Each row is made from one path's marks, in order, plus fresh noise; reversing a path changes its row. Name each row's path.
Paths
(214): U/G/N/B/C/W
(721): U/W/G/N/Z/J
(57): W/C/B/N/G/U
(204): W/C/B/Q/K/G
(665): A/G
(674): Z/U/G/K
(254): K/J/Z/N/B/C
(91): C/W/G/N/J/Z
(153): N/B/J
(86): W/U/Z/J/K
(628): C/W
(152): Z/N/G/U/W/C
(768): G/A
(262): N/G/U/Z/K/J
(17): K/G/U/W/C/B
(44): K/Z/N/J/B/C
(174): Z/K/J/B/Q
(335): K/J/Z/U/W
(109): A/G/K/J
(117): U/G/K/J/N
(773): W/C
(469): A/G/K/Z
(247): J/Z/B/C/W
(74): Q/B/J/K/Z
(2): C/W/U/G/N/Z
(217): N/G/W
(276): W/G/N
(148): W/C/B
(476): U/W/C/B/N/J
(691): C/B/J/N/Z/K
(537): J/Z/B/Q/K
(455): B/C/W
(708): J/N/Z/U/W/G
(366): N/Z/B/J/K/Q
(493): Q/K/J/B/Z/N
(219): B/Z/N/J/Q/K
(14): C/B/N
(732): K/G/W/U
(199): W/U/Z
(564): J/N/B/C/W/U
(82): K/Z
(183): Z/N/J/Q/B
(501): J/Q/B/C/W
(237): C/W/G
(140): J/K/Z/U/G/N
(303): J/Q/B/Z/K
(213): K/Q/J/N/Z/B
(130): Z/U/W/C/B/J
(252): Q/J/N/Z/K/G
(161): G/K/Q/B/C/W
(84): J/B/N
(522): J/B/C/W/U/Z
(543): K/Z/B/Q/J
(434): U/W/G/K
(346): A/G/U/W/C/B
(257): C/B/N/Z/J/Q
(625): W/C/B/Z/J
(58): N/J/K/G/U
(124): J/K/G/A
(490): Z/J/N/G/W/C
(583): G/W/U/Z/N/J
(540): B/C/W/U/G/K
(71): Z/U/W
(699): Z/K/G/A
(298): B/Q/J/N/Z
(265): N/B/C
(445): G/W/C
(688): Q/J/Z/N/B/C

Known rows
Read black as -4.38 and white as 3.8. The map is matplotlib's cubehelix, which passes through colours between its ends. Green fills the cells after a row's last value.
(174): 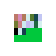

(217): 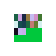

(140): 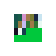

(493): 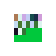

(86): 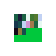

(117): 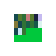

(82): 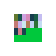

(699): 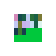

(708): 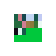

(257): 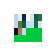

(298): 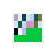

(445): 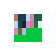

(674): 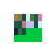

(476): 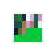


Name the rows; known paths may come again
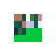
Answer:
(674)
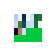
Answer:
(257)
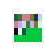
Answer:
(254)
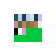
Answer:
(564)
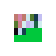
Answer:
(174)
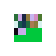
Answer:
(217)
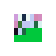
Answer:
(183)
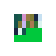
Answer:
(140)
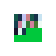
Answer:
(335)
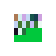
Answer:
(493)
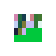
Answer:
(204)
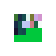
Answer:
(199)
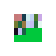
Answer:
(490)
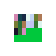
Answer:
(625)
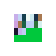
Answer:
(691)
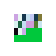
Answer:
(298)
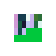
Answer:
(237)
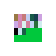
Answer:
(543)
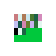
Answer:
(252)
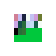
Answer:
(152)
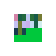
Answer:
(699)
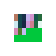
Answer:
(445)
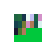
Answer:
(476)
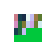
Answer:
(148)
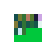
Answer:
(117)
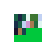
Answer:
(86)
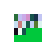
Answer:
(213)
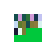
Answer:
(58)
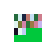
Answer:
(153)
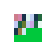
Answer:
(540)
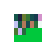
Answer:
(732)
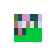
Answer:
(82)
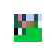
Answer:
(708)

